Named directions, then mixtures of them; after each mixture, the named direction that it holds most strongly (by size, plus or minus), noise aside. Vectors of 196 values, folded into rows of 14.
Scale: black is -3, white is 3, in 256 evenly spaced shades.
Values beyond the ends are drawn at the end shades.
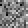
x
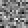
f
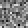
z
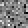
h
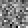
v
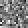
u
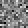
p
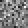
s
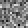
z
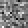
f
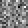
s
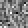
z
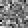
u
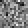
x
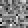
u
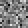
u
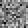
x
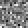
z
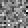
p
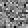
h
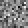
s
